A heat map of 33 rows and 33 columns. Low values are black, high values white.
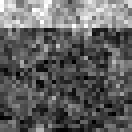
Ninth with the highest average: top left. Stripes: none. Seam: horizontal, 20% of the way down, the top part higher.
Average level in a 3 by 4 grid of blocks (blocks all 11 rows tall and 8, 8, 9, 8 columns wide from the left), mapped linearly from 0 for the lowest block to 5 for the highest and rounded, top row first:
5 5 5 4 | 1 1 0 2 | 1 1 0 1
